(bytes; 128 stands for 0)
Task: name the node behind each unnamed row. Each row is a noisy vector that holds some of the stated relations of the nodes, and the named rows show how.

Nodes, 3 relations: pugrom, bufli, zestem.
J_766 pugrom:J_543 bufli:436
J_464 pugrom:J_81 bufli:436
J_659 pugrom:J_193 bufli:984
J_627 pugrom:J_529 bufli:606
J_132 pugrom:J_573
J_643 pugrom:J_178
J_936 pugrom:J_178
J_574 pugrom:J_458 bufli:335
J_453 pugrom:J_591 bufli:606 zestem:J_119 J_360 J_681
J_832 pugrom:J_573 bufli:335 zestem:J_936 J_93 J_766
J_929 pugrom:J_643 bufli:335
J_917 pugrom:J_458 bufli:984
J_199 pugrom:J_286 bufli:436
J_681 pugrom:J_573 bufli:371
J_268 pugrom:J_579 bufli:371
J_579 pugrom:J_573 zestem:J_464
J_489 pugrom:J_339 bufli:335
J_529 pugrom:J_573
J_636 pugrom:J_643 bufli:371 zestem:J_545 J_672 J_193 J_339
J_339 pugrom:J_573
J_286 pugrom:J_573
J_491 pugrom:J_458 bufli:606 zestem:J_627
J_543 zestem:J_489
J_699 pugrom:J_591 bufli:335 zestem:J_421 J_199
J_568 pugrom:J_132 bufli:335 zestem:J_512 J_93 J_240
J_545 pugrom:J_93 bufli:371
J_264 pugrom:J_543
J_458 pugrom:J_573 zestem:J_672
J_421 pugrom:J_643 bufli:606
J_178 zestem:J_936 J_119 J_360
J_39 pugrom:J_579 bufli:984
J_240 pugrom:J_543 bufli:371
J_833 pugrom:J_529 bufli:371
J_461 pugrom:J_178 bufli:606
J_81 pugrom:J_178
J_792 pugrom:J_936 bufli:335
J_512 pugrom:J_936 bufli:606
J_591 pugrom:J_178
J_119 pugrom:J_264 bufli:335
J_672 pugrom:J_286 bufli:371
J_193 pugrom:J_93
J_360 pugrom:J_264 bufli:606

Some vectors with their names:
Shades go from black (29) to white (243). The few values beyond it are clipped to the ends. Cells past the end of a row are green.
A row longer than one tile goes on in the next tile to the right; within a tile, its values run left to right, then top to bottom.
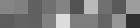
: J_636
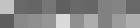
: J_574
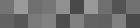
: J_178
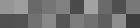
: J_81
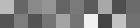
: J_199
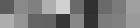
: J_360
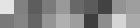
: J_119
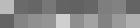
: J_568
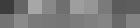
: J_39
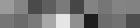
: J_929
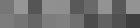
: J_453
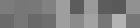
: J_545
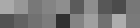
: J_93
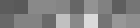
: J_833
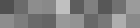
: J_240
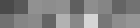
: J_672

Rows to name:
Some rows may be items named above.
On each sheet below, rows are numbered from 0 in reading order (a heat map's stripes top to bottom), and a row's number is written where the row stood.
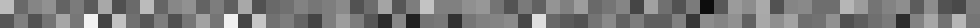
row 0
J_199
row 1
J_199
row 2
J_464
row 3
J_766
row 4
J_643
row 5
J_681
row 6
J_193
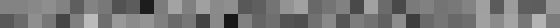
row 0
J_573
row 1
J_659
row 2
J_81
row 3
J_545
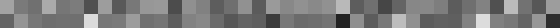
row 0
J_627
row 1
J_421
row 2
J_264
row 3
J_636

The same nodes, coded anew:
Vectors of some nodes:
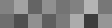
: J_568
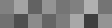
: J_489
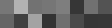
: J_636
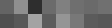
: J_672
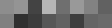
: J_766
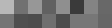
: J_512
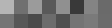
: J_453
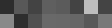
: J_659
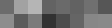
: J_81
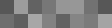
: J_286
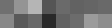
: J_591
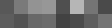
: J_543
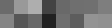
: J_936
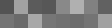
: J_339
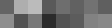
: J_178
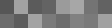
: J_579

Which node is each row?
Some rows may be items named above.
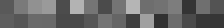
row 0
J_543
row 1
J_636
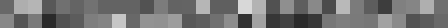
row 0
J_178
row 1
J_917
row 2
J_643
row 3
J_491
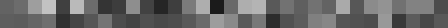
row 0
J_264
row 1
J_193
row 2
J_178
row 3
J_360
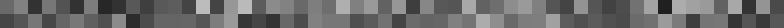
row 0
J_545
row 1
J_659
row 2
J_464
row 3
J_461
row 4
J_573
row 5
J_93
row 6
J_421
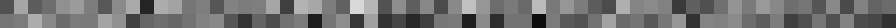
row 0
J_573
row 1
J_199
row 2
J_119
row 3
J_643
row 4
J_929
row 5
J_627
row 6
J_39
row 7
J_240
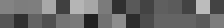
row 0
J_119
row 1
J_659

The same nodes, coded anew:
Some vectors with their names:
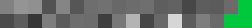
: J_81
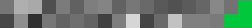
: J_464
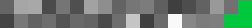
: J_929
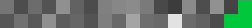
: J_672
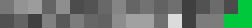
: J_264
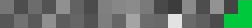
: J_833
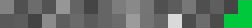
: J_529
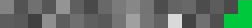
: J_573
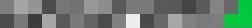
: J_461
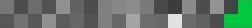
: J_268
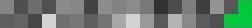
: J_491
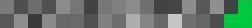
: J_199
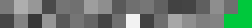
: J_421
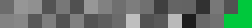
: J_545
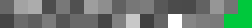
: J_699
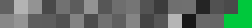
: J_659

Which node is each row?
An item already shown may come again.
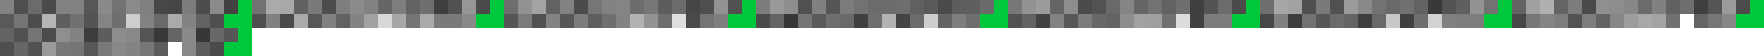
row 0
J_627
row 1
J_360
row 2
J_240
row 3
J_643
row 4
J_264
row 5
J_636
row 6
J_119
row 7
J_917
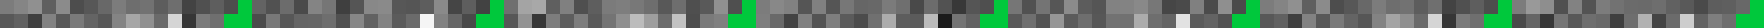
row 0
J_543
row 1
J_39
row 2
J_766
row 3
J_93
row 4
J_681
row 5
J_543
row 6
J_643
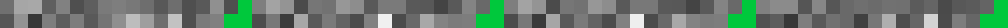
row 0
J_766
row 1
J_461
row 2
J_461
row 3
J_178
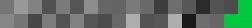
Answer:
J_193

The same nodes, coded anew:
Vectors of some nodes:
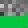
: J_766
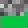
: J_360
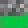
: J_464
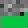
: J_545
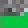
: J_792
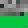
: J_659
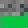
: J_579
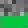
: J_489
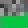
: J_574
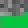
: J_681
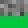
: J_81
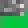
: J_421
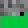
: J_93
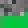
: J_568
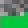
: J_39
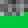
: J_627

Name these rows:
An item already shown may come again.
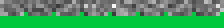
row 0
J_39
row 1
J_199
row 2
J_491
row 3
J_766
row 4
J_264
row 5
J_643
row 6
J_491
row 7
J_929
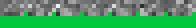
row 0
J_461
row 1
J_119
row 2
J_264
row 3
J_240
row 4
J_543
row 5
J_917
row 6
J_636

